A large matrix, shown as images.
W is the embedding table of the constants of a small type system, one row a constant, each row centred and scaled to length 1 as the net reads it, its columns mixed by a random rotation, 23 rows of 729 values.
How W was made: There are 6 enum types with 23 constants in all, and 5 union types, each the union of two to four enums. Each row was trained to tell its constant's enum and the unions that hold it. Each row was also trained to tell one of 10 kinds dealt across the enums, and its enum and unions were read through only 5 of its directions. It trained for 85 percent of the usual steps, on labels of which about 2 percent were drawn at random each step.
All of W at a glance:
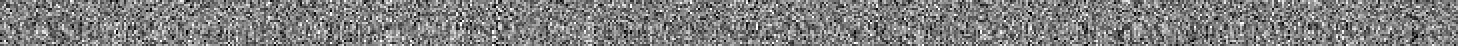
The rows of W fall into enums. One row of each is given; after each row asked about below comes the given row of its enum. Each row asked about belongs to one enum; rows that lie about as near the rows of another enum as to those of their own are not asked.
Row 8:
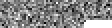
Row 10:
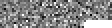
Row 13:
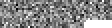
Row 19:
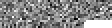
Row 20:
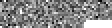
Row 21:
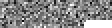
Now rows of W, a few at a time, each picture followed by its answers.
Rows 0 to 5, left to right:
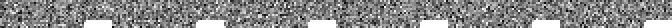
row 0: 10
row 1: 10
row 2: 21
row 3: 21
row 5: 13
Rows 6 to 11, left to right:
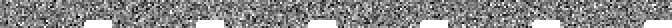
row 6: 10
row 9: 8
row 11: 20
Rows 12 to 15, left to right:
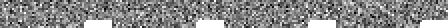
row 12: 13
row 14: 13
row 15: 19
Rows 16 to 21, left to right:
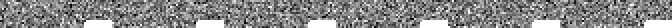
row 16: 19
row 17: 20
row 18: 19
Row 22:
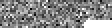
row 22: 19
